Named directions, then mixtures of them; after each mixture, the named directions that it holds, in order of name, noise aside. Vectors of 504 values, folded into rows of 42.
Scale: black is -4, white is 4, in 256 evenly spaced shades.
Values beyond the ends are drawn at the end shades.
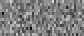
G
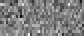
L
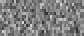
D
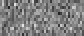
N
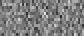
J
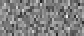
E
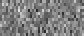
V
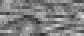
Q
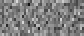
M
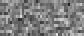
E, L, Q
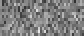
V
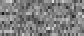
G, Q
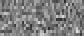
D, N, Q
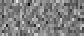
M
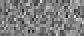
E, M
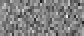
E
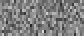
D, E, J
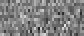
M, Q, V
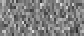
D, E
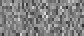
J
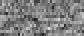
M, N, Q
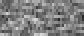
M, Q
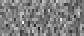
D, M, V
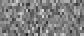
J, M, V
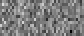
D, L, V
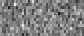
M, N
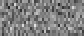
G, N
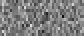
D, M, V
